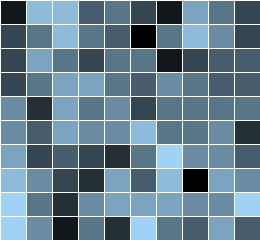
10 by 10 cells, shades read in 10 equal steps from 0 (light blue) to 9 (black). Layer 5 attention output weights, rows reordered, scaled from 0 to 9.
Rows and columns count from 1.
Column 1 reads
8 6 6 6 3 3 2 1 0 0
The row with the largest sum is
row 3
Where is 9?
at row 2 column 6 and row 8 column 8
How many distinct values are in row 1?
6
